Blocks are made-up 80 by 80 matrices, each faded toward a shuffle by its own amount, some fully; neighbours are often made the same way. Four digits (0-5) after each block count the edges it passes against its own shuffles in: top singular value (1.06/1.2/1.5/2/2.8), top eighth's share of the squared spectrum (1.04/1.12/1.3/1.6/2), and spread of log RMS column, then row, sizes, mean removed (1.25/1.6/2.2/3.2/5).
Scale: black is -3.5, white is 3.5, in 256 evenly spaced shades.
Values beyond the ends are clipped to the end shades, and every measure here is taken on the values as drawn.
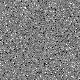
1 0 0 0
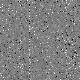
3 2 1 0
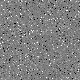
2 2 0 0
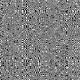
4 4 3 2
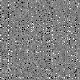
4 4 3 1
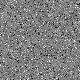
0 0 0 0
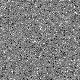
1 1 0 0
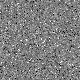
0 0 0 0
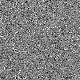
2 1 0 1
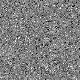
3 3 0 1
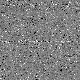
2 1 0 1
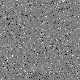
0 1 0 0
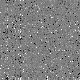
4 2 1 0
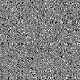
4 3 2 2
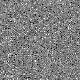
3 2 1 1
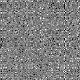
4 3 2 2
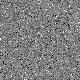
0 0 0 0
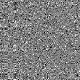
4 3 2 1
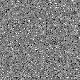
3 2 0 0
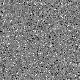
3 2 0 0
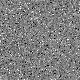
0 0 0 0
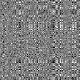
5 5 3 3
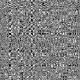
4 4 3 2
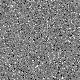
1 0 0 0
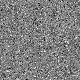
0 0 0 0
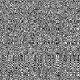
4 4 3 3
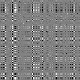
5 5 4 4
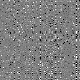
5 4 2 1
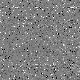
3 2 0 1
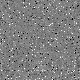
2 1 0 0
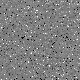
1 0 0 0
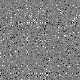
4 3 1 1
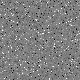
0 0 0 0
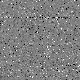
3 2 0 1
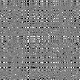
5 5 3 4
